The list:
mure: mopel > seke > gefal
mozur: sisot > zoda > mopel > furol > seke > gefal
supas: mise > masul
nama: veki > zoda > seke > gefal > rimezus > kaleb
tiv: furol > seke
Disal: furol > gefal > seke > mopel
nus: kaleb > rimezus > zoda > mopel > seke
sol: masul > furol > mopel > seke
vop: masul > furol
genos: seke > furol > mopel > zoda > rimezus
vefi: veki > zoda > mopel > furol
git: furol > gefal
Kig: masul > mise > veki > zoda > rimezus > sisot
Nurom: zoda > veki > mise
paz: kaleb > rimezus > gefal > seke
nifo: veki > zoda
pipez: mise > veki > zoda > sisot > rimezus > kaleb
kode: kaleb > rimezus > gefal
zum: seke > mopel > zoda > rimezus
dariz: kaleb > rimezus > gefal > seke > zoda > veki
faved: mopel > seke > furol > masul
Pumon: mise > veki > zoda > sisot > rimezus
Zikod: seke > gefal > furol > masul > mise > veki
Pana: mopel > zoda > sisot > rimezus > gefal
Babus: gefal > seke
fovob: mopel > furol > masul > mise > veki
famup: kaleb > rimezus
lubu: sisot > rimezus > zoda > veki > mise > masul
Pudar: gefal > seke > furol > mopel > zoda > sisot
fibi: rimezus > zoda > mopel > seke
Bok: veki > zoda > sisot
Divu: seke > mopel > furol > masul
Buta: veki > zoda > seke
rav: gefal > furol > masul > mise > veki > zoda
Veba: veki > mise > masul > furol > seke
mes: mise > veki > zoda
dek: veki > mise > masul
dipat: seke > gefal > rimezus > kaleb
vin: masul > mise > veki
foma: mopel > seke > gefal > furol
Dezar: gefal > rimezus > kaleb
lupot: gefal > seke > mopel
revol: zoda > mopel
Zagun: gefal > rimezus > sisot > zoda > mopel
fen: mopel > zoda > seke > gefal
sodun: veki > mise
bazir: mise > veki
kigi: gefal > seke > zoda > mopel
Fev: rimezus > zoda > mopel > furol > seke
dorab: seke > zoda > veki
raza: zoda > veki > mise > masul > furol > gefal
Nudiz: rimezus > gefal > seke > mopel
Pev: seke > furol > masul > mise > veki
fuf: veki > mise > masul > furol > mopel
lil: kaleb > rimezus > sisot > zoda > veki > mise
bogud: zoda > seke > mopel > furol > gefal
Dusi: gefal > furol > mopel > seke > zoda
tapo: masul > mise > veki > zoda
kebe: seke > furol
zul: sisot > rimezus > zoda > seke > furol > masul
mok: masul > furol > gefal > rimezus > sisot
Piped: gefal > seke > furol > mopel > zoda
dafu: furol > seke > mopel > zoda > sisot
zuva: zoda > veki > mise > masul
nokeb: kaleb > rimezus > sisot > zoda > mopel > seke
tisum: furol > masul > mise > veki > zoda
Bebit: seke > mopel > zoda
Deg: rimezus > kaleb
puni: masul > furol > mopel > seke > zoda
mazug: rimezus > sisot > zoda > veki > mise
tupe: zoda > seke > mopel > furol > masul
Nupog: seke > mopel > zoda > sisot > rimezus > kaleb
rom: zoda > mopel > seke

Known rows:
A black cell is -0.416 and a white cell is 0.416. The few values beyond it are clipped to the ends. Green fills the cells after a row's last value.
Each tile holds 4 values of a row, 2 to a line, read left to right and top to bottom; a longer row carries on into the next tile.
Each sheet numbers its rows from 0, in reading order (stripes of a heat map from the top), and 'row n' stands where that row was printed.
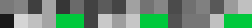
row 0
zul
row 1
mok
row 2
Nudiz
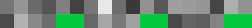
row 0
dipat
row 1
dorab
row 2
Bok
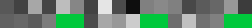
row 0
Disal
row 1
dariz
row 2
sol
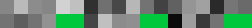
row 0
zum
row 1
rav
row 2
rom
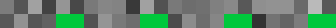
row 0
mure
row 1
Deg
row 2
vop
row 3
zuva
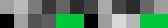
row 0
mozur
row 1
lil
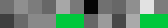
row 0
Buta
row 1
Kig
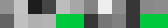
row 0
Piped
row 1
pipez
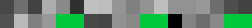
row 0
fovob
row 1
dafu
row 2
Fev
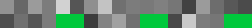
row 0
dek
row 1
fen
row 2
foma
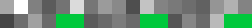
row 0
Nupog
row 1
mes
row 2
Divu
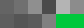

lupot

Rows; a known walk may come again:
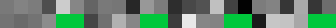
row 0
nifo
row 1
famup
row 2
Zikod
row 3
zul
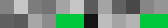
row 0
Bebit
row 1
mazug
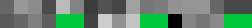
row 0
mes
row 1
mok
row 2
Fev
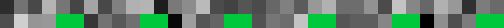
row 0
rav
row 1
Veba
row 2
fibi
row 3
Nudiz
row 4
lupot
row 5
revol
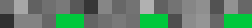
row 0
nama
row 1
tapo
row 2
bazir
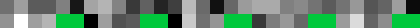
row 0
Dusi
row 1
mozur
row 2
nokeb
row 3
lubu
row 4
puni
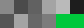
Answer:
fuf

